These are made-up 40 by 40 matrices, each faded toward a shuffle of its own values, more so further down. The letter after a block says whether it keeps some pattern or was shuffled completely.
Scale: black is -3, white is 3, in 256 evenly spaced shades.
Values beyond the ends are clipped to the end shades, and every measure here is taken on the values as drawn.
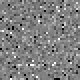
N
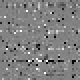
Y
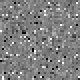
N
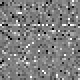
Y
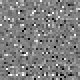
Y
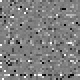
Y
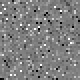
N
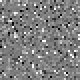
N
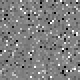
N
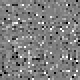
Y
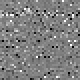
Y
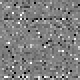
Y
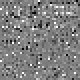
Y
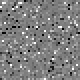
N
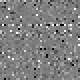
Y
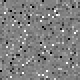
N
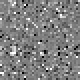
Y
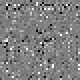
Y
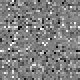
Y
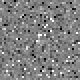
N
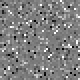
N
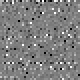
Y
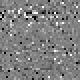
Y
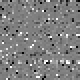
Y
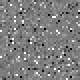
N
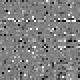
Y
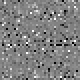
Y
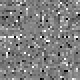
Y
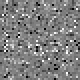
Y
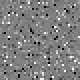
N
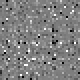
Y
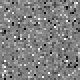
N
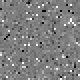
N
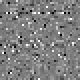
Y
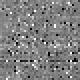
Y
